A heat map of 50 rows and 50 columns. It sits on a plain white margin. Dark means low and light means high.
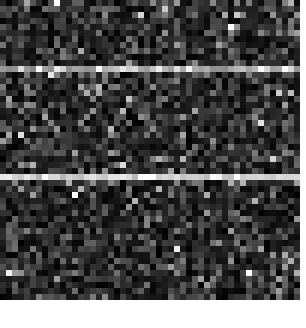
Average level on the scale: 20%. Odd lines: rows 12 and 30. Slope: none. Histogram: skewed, a long tail of high values.
